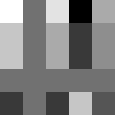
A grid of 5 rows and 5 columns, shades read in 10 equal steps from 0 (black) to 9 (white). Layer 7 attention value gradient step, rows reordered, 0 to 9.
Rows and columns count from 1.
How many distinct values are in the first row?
5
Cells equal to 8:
1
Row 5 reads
2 4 2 7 3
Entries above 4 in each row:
3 3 3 0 1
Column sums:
29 20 26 15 23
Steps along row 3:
down up down up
